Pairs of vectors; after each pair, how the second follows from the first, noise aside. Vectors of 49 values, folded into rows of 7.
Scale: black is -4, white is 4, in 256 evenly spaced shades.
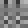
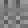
shrunk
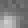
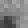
negated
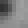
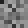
shuffled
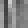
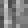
negated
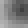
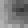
copied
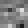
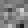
copied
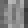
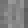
shrunk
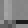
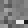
sign-scrambled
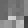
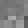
shrunk
